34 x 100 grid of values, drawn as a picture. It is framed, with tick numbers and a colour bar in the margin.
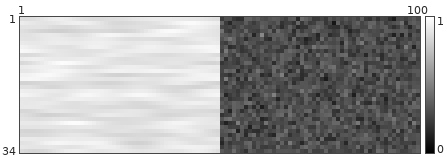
The table splits into one row of 2 panels. Panel 1,1: very high, streaked across, faint in contrast. Panel 1,2: low, fine-grained.
